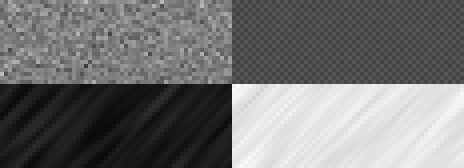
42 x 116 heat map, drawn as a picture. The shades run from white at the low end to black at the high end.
The table splits into 2 rows of 2 panels. Panel 1,1: middling, fine-grained. Panel 1,2: high, checkered, faint in contrast. Panel 2,1: very high, slanting up to the right, faint in contrast. Panel 2,2: very low, slanting up to the right, faint in contrast.
